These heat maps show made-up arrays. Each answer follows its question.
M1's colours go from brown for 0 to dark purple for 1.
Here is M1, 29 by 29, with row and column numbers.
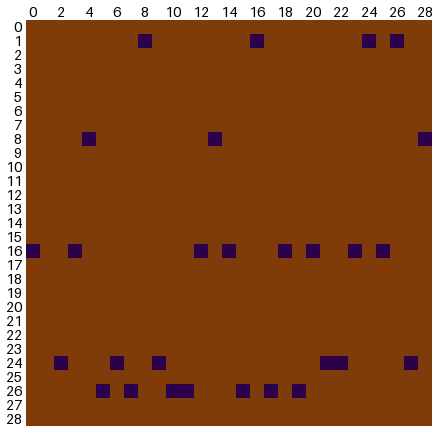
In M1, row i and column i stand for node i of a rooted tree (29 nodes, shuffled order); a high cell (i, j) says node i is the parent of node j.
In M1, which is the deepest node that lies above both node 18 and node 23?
16
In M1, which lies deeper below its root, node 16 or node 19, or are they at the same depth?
node 19
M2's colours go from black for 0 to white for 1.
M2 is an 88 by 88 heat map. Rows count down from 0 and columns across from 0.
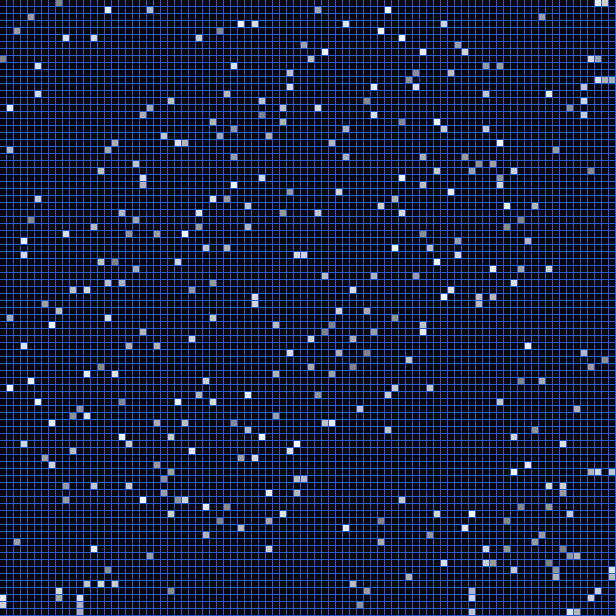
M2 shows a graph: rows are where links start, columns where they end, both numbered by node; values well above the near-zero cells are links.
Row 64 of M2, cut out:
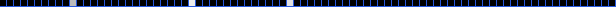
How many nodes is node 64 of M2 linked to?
3
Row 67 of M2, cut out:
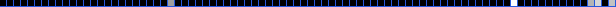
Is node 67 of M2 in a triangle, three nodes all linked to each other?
yes
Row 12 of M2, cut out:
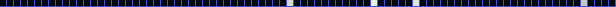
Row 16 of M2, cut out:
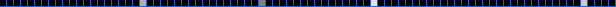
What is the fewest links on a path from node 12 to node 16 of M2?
2
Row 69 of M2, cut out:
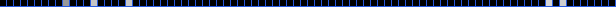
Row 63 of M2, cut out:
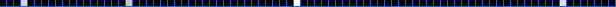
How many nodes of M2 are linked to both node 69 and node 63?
2
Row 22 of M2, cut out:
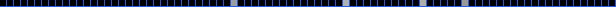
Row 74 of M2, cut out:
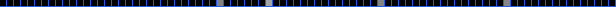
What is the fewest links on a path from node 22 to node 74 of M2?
6
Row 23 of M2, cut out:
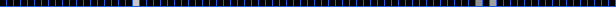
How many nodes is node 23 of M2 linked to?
3
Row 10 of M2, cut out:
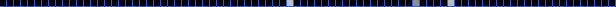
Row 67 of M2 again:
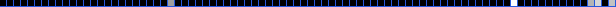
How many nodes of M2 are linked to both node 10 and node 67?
0
